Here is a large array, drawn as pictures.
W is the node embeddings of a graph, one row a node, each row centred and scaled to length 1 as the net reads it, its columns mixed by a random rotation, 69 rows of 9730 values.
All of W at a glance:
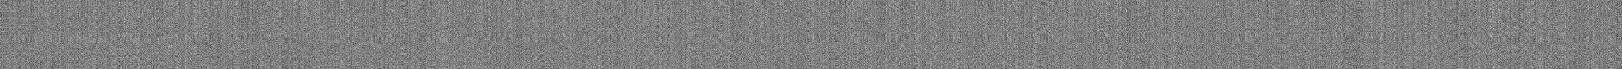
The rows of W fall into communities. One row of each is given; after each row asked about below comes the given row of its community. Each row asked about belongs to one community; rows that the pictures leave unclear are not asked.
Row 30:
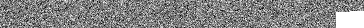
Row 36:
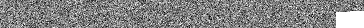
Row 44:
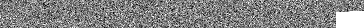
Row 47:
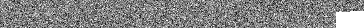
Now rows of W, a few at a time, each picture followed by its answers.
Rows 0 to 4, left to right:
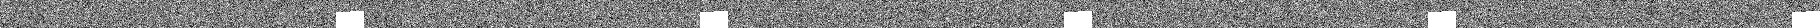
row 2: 47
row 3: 44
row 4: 47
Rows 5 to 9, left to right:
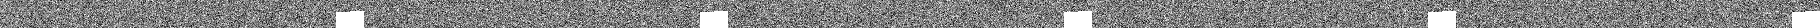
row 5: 36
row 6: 36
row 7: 47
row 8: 36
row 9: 36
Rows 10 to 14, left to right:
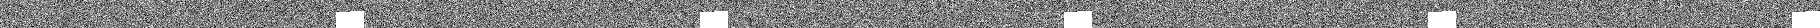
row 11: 30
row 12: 44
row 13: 36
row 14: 44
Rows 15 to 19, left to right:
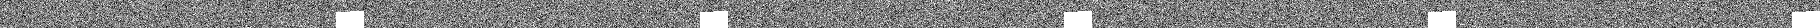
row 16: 44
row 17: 30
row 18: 47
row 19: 47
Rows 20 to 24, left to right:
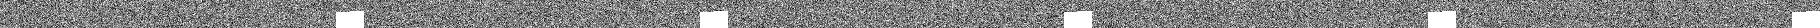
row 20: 36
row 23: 30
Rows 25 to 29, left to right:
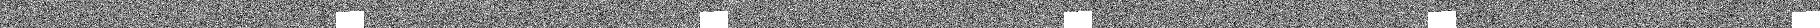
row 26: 47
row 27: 47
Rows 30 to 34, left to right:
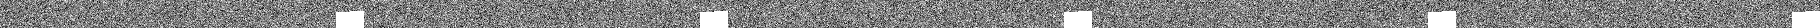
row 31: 30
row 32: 47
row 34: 44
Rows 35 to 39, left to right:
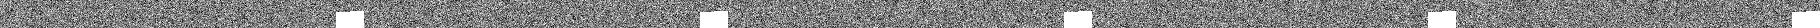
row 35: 47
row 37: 47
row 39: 30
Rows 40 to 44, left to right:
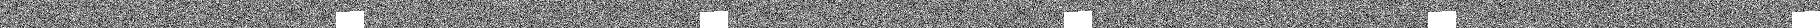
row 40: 36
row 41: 30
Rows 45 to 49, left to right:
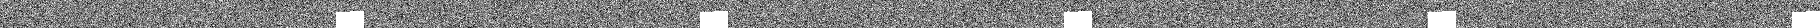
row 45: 47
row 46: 44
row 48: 44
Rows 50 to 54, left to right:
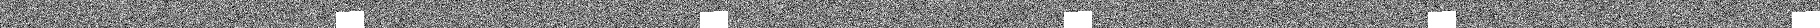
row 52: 30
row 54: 44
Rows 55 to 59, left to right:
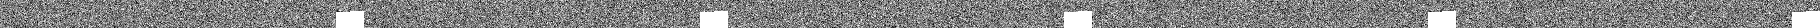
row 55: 30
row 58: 30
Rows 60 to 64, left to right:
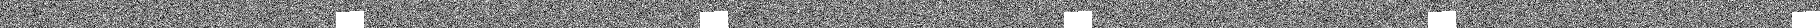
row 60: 44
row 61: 30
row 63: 30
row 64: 36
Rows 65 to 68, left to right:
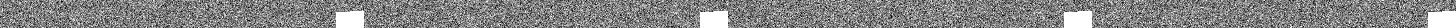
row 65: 30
